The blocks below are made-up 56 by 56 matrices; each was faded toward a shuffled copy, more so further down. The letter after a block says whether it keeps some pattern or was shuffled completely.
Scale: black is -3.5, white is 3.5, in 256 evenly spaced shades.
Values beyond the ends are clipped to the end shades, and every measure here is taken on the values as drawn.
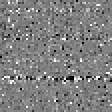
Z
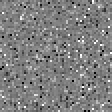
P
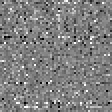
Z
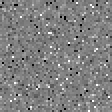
P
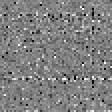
Z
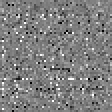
Z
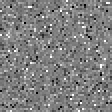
P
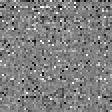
Z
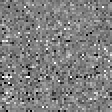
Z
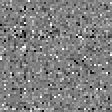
Z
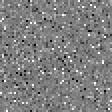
P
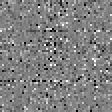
Z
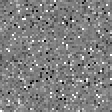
P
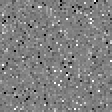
P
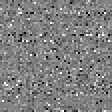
Z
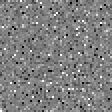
P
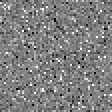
P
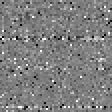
Z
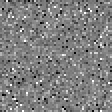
P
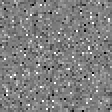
P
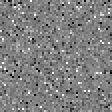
P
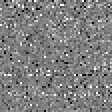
Z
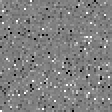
P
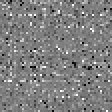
Z
